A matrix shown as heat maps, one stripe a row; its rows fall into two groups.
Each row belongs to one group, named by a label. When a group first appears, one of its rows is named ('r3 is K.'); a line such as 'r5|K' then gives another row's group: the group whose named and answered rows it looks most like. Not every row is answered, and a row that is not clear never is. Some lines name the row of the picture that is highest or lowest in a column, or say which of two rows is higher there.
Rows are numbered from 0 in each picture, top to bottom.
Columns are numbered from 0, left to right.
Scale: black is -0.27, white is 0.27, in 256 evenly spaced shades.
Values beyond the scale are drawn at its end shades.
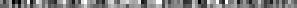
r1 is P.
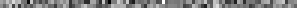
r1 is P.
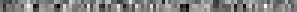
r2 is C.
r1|C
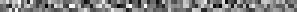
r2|P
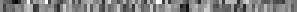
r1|C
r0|P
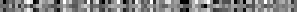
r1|P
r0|C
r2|C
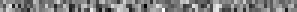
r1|P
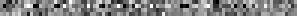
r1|C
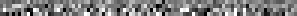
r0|P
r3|P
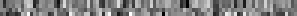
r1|C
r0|C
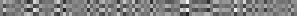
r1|C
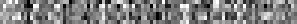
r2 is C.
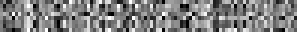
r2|C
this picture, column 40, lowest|0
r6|C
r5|C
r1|C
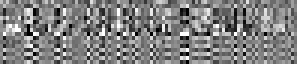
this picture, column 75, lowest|7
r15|C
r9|C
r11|C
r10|P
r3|C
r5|C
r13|C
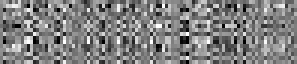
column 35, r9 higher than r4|Yes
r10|C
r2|C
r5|C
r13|C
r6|P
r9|C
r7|C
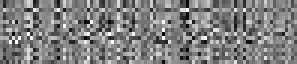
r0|C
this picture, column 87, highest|10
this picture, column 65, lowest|2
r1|C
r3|C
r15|P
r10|P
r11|P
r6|C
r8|P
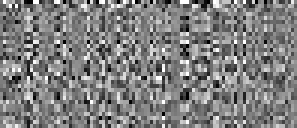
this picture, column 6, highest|17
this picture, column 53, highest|19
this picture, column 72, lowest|21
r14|P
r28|P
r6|C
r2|P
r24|C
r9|P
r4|C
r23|C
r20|P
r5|P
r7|C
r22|P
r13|C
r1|P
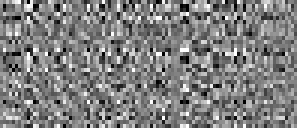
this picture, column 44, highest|17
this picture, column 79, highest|0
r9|P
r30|P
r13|P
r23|P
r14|C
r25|C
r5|C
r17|P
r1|C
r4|P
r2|C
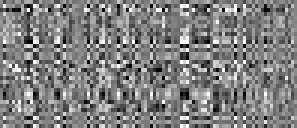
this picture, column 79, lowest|2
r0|C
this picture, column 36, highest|2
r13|C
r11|C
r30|C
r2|P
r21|P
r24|C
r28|C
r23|C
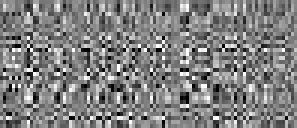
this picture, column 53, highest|11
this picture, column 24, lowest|29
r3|P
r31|P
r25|C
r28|P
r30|P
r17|C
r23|C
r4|C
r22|P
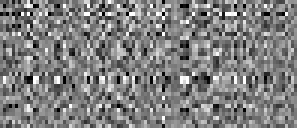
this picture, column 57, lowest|12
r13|P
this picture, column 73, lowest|8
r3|P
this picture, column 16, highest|8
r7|P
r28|C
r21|P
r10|C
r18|P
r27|C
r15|P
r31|P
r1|C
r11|C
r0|P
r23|C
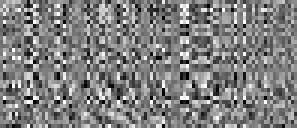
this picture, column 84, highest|2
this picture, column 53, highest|31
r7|P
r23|P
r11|P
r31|P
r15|C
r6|C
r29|P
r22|P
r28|P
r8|C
